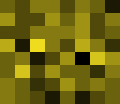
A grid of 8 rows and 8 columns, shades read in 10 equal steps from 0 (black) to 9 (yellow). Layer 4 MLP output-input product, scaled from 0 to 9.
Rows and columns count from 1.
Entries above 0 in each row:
8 8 8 8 7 8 8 8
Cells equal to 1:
5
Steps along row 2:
down same up down up down up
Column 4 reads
5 6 5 5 3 6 3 1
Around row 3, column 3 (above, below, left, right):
3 9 3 5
